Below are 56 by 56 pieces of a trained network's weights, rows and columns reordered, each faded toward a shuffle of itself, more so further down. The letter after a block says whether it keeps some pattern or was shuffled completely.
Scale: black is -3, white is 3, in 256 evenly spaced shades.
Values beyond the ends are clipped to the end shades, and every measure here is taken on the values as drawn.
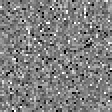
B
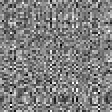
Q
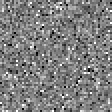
B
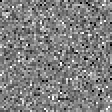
B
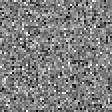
B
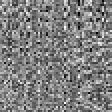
Q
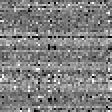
Q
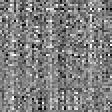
Q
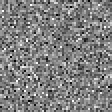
B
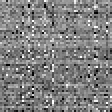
Q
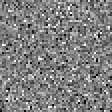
B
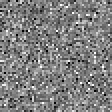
B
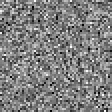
B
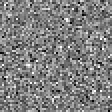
B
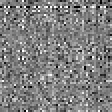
Q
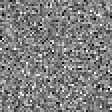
B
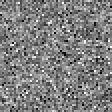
B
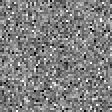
B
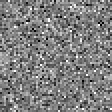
B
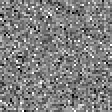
B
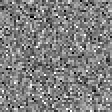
B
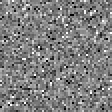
B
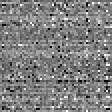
Q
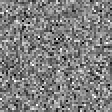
B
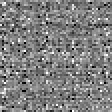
Q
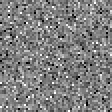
B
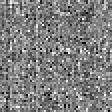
Q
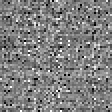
Q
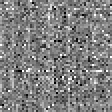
Q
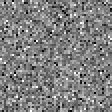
B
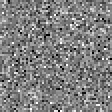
B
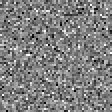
B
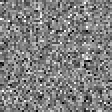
Q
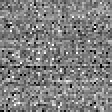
Q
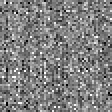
Q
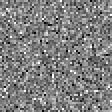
B
